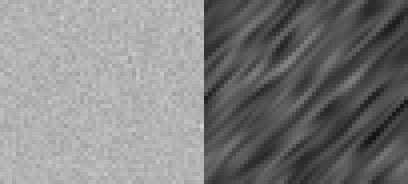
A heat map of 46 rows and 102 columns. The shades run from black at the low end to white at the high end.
The table splits into one row of 2 panels. Panel 1,1: high, fine-grained, faint in contrast. Panel 1,2: low, slanting up to the right.
